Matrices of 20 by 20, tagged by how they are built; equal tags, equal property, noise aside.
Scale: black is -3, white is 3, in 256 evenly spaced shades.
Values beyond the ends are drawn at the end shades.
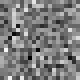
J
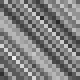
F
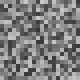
J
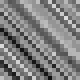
F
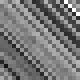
F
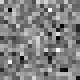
J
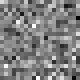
J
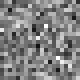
J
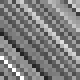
F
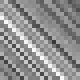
F
